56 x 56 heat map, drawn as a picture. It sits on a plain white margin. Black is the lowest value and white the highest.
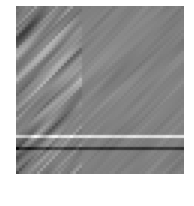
Odd lines: rows 44 and 48. Roughest part: bottom left. Seam: vertical, 40% of the way across, the right part calmer.
